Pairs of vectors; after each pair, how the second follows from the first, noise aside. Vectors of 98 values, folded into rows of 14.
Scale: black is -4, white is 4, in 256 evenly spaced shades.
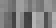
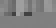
partly zeroed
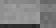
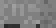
partly zeroed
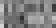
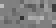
partly zeroed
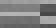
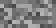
shuffled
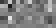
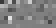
partly zeroed
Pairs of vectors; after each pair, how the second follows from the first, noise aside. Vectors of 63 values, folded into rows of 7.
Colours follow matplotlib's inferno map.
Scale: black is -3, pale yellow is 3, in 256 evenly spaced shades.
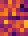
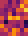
negated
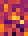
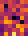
negated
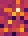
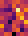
sign-scrambled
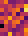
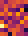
negated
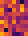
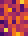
negated
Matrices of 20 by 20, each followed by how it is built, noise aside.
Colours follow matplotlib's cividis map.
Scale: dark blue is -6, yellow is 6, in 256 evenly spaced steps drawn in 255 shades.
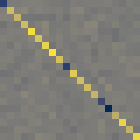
diagonal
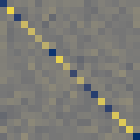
diagonal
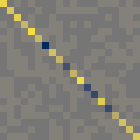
diagonal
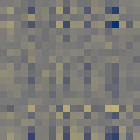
low rank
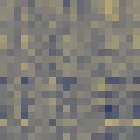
low rank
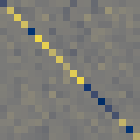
diagonal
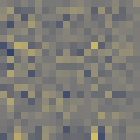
low rank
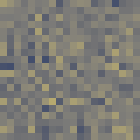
low rank
